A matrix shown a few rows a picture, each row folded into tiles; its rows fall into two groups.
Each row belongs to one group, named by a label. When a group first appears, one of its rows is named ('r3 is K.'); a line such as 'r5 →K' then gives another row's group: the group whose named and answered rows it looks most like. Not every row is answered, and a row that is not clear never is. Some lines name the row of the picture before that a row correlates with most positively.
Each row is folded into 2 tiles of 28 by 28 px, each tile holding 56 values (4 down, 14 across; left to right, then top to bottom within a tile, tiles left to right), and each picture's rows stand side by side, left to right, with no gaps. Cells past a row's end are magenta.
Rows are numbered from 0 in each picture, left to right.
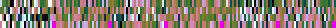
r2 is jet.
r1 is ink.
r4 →ink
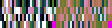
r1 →ink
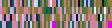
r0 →jet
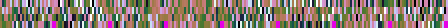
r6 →ink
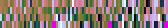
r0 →jet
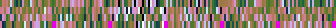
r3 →ink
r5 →ink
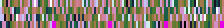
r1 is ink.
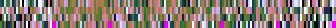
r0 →ink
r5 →jet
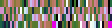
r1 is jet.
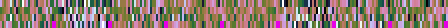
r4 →jet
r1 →ink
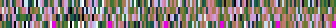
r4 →jet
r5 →ink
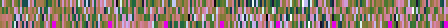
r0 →ink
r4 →ink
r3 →ink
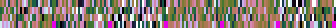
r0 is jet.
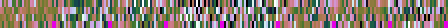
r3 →ink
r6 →jet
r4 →jet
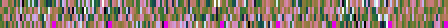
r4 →jet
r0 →ink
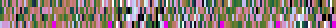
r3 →ink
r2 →jet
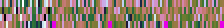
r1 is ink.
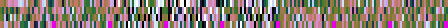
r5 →ink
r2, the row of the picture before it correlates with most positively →1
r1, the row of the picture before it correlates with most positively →2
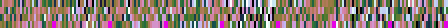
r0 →ink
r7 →jet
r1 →ink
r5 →jet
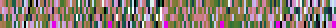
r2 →ink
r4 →ink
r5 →jet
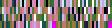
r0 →ink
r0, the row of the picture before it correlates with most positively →0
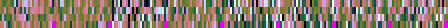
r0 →jet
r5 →jet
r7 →ink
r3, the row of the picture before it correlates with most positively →1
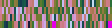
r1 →ink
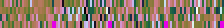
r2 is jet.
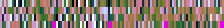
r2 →ink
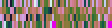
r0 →jet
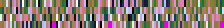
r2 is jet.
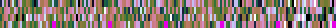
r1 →ink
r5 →jet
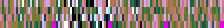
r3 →jet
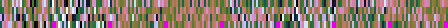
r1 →jet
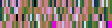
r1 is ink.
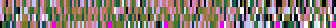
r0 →jet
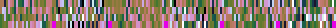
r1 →ink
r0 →ink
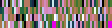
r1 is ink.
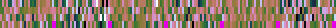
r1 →ink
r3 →jet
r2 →jet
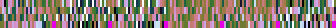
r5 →jet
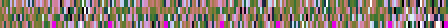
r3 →jet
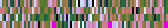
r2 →jet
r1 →ink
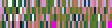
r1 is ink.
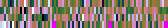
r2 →jet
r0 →jet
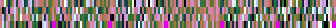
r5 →ink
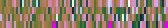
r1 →jet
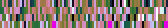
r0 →jet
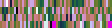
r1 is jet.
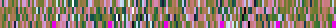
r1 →jet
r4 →jet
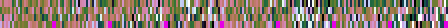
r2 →ink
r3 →jet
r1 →ink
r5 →ink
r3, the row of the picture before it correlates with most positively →3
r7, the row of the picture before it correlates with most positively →5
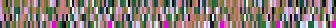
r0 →jet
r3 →ink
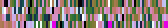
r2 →jet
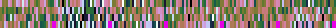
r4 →jet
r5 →ink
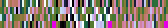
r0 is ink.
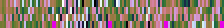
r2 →ink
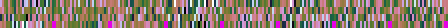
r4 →ink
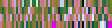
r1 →ink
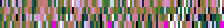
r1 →jet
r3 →jet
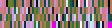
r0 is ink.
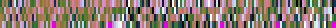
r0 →jet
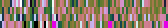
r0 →jet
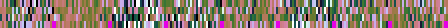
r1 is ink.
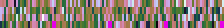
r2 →jet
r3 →jet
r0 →jet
